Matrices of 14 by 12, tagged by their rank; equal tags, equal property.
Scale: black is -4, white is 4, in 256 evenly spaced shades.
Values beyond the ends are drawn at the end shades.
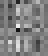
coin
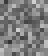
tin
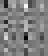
coin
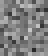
tin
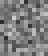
tin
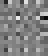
coin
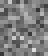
tin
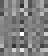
coin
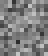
tin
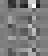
coin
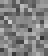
tin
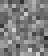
tin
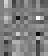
coin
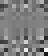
coin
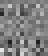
coin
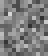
tin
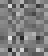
coin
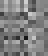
coin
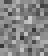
tin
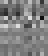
coin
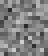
tin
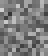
tin
